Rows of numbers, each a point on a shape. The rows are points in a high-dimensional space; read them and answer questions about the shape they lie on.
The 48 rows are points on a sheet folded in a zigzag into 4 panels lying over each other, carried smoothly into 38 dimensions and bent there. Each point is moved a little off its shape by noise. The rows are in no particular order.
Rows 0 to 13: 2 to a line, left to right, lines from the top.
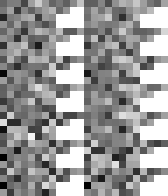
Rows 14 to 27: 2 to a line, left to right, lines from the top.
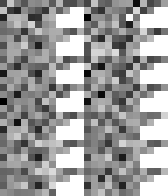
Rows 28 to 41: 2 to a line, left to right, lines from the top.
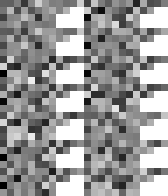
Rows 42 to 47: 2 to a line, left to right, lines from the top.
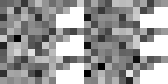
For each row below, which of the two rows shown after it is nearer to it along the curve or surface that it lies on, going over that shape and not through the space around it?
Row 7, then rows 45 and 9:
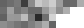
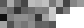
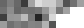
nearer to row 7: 9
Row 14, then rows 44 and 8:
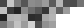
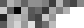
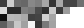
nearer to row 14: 8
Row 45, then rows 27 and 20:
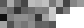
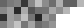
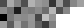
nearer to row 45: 20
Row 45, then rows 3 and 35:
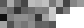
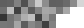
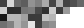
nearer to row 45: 35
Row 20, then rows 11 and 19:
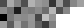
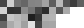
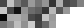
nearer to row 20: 19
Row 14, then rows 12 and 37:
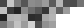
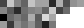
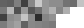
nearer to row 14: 12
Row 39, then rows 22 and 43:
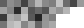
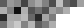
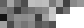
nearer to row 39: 22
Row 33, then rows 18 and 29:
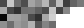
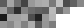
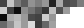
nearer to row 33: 29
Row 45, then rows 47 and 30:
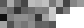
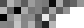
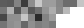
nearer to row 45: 47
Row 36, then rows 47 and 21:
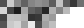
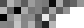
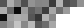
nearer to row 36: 21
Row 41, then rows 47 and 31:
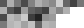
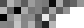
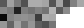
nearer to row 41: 47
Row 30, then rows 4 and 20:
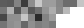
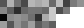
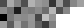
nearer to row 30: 20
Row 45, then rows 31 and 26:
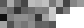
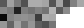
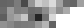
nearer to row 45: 31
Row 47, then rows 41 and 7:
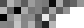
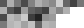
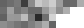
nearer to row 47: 41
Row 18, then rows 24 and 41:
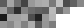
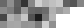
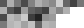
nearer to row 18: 24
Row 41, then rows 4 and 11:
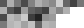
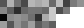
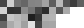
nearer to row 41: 11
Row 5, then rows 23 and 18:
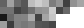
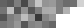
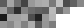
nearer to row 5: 18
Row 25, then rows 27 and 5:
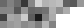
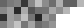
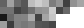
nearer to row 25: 27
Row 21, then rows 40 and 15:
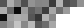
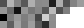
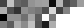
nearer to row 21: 40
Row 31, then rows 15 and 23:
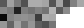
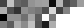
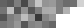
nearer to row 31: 15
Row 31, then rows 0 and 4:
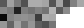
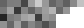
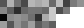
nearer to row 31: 0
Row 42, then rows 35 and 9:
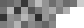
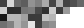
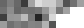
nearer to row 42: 9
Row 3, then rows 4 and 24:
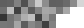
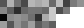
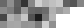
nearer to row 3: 24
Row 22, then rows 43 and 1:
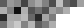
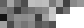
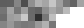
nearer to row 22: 1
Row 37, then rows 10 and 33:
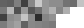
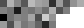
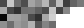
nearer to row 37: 10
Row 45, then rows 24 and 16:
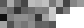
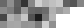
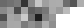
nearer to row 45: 24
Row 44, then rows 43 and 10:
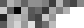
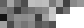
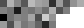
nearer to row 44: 10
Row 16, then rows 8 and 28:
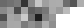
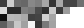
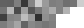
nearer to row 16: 28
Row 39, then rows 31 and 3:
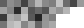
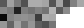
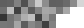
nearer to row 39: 3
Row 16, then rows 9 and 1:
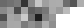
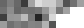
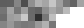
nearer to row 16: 1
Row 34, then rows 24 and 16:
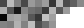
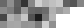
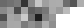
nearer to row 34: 24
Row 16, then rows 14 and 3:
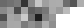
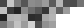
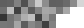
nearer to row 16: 3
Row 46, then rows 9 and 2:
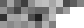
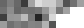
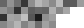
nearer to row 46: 9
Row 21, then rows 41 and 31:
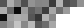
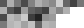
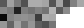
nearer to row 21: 41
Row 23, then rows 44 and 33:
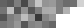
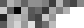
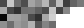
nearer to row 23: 44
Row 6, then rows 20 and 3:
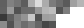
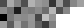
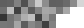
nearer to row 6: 20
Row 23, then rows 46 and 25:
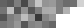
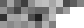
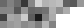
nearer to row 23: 25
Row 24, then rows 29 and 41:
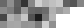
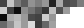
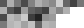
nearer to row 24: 41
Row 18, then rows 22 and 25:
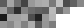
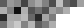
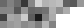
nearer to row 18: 25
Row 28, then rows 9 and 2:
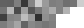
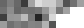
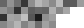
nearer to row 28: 2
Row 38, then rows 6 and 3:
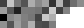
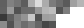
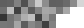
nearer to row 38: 6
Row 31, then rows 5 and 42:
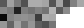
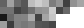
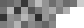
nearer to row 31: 5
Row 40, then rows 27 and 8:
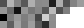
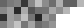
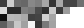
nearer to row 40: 8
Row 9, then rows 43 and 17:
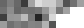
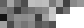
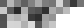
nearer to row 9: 17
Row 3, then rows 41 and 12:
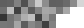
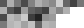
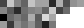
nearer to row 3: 41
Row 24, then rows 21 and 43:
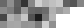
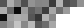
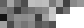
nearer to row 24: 21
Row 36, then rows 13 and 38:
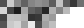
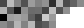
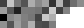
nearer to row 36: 13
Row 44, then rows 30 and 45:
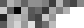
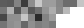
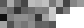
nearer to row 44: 30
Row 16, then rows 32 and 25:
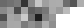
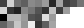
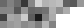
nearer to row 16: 25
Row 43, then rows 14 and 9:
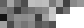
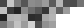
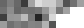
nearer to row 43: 14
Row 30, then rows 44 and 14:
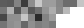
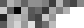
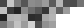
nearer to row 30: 44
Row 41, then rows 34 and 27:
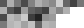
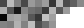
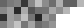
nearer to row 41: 27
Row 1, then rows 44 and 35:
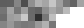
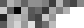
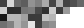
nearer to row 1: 44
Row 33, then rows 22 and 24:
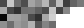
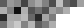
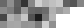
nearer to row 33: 24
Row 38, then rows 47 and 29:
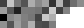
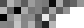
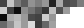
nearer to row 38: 29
